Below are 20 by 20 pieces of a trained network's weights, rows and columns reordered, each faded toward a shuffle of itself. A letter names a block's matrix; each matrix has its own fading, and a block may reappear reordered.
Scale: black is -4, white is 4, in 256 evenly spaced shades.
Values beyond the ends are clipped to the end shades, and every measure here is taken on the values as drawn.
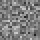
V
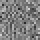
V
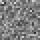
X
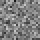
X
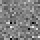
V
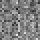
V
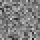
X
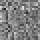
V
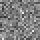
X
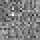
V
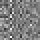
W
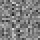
W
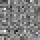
V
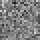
X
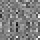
W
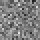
X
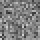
X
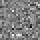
W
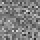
X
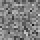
X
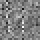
W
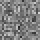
V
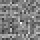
V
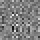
W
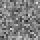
X
